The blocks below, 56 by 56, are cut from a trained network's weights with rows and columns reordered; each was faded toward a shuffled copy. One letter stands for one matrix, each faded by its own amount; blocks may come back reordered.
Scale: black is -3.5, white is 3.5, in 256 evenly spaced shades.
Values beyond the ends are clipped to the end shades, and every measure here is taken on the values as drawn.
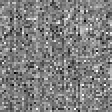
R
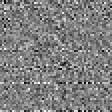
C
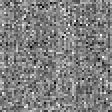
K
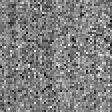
K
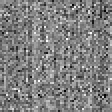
K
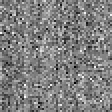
K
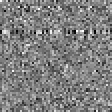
C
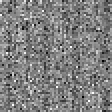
K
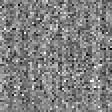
R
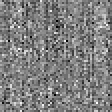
R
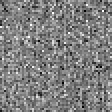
K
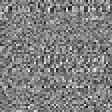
C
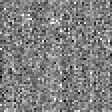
R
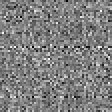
C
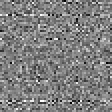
C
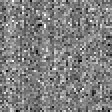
R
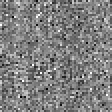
K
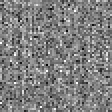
K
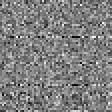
C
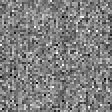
K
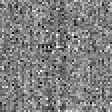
K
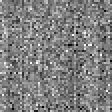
R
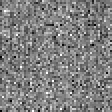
K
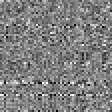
C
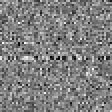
C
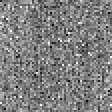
K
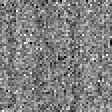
K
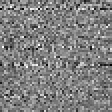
C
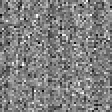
K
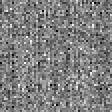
R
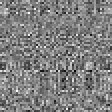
C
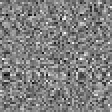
C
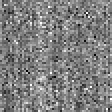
R
